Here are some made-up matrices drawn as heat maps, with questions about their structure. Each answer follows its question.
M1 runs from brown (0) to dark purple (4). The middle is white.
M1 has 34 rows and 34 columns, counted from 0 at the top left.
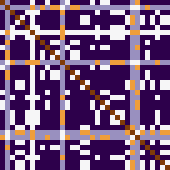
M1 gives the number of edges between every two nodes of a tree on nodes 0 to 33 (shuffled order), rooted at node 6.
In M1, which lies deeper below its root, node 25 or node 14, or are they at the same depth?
the same depth
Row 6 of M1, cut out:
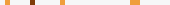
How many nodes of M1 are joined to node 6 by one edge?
4
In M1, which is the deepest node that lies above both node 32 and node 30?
26
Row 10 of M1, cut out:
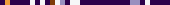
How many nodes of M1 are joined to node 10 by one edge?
1
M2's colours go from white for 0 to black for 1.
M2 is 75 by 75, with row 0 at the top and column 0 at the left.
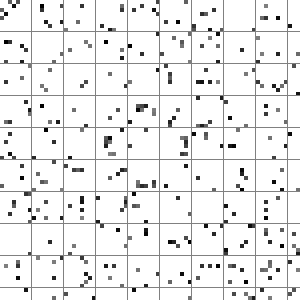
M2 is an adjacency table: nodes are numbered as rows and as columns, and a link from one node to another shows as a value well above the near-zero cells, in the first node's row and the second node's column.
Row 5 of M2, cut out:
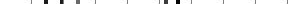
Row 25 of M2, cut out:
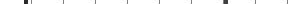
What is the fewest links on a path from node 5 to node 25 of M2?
6
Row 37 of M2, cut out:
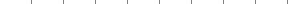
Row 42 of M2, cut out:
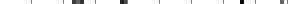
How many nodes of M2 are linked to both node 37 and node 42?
0
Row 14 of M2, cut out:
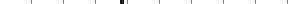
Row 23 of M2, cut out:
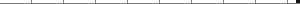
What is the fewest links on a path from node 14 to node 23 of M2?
6
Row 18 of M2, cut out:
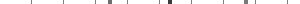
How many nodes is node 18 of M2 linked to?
3
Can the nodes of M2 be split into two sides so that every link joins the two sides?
yes
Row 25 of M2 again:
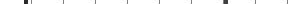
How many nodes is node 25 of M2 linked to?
2
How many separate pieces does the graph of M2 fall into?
2
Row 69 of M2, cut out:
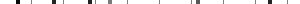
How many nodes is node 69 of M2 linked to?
6
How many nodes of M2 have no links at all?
1
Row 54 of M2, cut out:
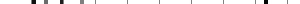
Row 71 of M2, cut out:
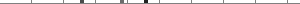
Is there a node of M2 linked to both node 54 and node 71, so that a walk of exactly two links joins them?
yes
